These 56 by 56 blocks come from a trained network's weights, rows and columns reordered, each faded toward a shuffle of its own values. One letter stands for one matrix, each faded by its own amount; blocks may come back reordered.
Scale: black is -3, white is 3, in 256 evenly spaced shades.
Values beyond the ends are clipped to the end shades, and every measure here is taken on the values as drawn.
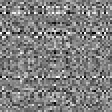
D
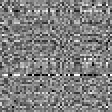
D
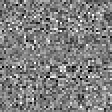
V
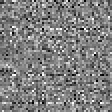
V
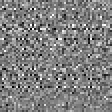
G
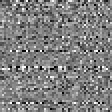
G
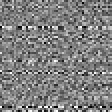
D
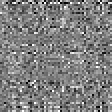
G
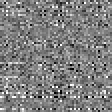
G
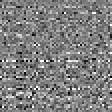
G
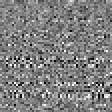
G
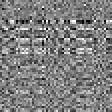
D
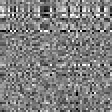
D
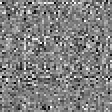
V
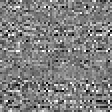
G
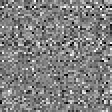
V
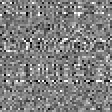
G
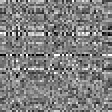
D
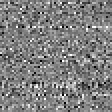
V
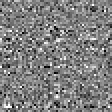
V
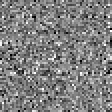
V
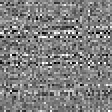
G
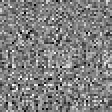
V
